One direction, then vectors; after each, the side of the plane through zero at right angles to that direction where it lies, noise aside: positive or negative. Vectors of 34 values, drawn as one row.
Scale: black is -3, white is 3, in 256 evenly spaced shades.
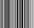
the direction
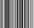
positive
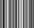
negative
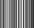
negative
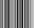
positive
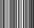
negative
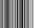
positive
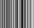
positive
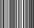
negative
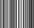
negative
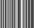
negative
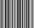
positive
